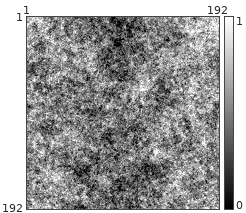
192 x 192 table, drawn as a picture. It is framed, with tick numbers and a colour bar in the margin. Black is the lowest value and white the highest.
There is no overall slope. The histogram is bell-shaped. The ninth with the highest average is the top right. No regular stripes run through it. The field is mottled with small blotches.
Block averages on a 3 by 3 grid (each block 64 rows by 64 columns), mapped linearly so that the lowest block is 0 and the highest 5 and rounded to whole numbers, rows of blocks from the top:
405 / 324 / 304
